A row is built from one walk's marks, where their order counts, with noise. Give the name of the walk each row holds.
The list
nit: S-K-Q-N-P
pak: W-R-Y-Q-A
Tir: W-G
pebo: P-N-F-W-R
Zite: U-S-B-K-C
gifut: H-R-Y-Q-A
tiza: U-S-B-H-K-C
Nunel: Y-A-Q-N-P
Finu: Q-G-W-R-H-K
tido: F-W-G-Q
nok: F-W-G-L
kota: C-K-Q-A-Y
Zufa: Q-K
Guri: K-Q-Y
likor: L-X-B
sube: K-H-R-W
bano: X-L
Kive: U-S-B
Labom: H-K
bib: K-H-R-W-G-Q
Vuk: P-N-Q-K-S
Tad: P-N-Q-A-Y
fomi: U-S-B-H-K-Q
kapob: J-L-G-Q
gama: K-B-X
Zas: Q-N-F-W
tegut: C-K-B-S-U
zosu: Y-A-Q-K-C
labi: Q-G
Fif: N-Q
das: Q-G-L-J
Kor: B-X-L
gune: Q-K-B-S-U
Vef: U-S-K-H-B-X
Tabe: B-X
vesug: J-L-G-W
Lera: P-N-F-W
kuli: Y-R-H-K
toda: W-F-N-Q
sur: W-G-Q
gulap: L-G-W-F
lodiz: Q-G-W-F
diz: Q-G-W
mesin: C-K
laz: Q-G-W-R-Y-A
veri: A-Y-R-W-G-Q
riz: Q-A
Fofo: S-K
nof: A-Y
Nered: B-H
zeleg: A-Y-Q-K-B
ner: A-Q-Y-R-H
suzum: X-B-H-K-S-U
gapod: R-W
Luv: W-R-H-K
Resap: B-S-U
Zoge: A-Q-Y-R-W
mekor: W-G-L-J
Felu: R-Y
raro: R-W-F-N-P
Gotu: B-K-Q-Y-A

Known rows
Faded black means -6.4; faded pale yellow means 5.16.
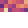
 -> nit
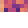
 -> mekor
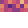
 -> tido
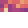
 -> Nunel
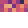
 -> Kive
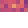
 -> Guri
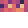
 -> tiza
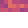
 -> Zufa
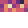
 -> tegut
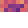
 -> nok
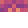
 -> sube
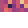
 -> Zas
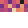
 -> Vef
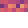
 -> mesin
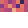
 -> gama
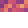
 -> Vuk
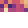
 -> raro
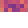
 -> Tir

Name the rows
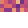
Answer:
Kor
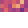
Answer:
Tad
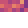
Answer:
nof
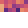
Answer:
das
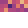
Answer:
toda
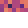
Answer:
pebo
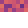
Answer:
bib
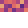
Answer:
veri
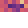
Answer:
gulap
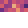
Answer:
ner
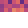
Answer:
Nered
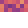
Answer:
sur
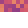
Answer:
labi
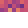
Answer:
gapod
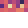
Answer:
Zite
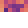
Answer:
vesug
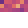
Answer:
riz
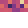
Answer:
lodiz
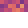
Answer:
Labom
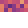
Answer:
diz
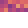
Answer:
Fif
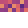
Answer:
Zoge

